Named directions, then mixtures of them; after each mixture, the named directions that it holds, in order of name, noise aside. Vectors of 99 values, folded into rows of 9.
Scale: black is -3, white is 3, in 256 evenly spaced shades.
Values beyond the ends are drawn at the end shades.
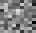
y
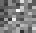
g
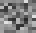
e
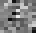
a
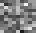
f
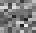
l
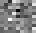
a, y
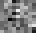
a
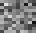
f, y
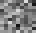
e, y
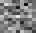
a, f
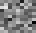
l, y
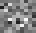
e, l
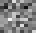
a, l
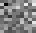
f, y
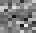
l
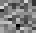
e, y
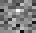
g, y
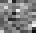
a, f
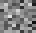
y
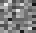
a, y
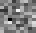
a, e, g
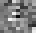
a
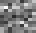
f, l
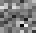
l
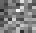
g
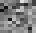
e, f, g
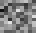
e, g
